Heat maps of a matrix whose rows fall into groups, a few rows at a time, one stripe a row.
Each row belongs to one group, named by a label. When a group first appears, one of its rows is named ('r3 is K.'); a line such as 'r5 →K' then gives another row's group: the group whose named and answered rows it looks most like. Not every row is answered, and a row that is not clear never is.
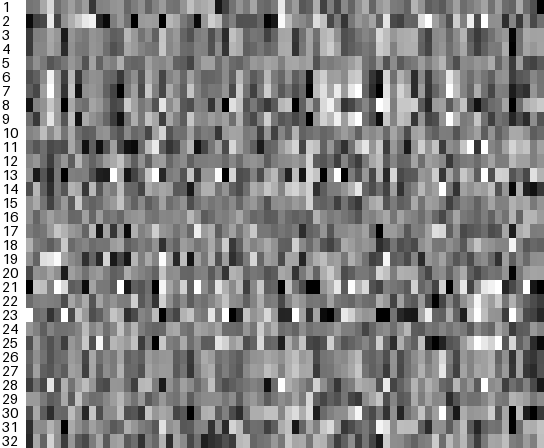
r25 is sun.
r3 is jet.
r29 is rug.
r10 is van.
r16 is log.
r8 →jet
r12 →rug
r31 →jet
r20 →jet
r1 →van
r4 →jet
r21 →sun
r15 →rug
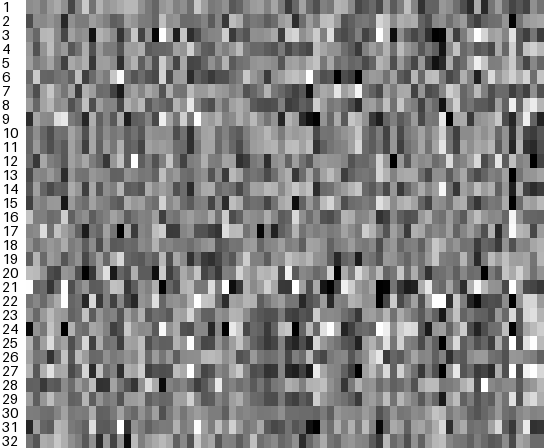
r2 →jet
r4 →log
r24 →jet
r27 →log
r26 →rug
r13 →jet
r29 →log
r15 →jet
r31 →sun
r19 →rug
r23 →log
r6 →rug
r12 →sun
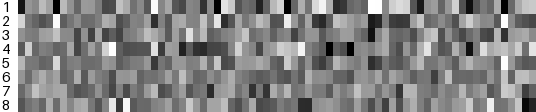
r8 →sun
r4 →rug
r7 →van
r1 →jet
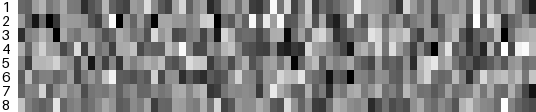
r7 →van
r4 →log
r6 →rug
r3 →jet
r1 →van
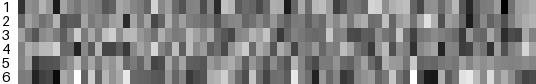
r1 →jet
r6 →sun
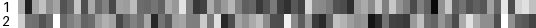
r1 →log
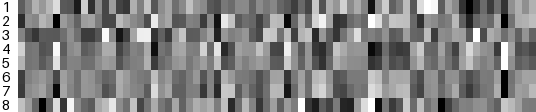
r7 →jet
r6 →jet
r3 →van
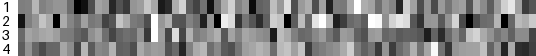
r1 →van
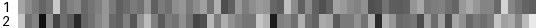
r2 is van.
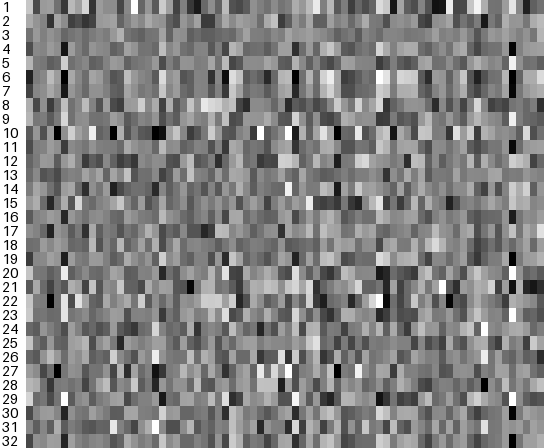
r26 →van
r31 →van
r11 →jet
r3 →rug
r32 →jet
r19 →jet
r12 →van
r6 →jet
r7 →jet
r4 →jet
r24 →van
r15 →rug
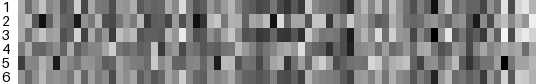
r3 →log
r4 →rug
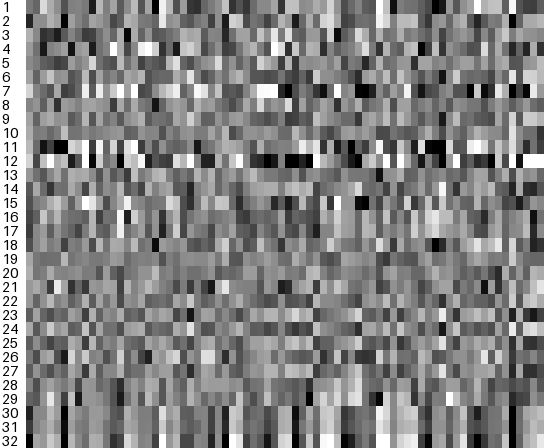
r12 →log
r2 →jet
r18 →sun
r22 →log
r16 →sun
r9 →log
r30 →jet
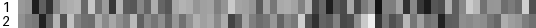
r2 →rug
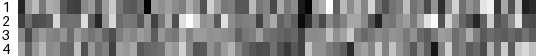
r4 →log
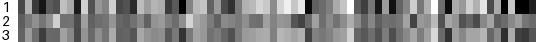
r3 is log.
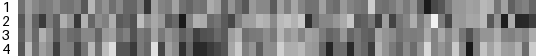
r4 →rug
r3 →rug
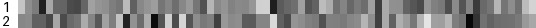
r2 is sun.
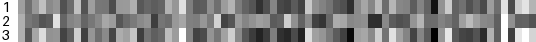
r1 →log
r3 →log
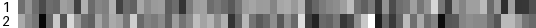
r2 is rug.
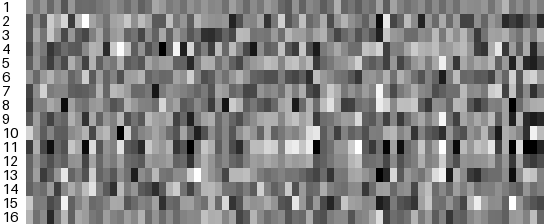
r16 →rug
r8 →jet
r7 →sun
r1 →van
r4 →sun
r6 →log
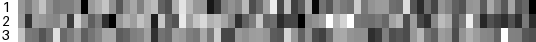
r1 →van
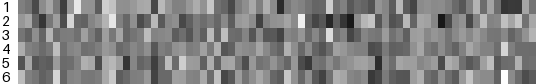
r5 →sun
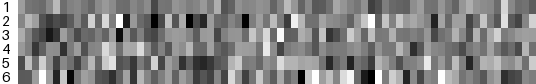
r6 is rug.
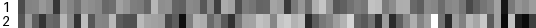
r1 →jet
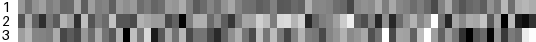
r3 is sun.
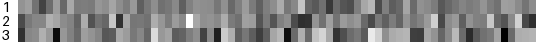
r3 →jet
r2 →sun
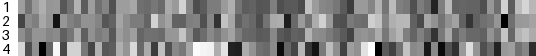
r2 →jet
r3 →log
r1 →log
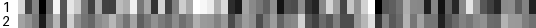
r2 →rug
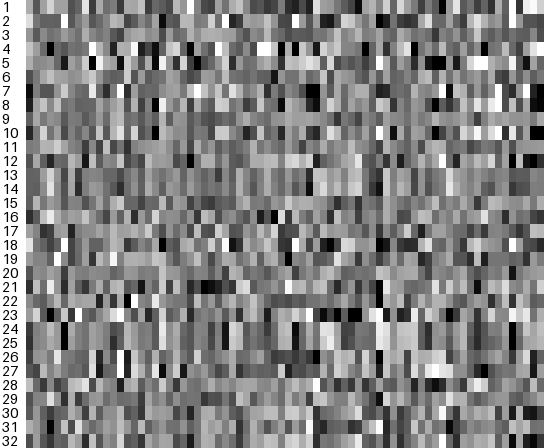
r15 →rug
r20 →jet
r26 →sun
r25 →jet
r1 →log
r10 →sun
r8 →sun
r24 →jet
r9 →rug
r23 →rug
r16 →van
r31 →rug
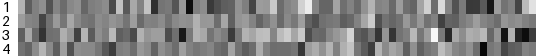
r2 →rug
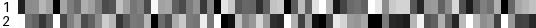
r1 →jet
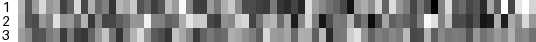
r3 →van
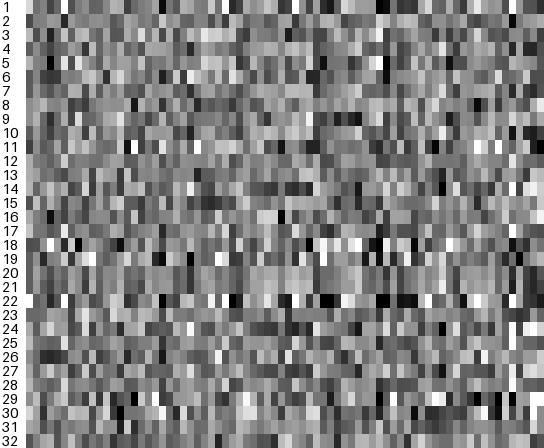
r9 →rug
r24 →log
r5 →rug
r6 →sun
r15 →rug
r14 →log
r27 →log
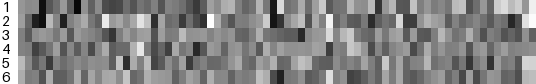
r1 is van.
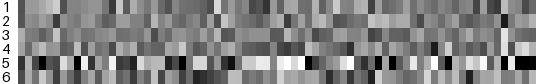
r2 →jet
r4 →log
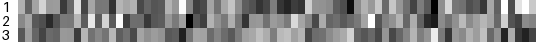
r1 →log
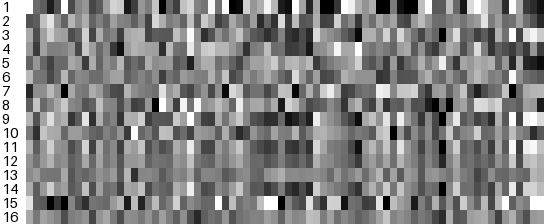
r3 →log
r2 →van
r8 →sun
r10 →sun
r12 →log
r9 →log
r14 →log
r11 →log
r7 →jet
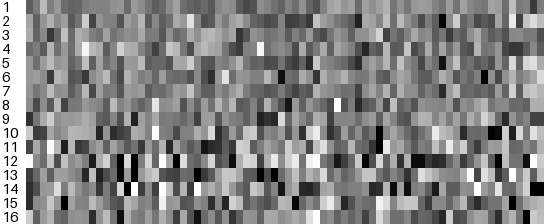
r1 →sun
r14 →sun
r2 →log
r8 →van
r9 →van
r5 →log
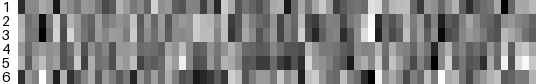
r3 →rug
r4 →log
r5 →log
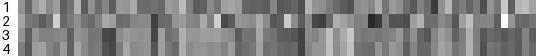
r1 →log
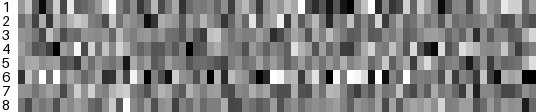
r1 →rug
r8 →sun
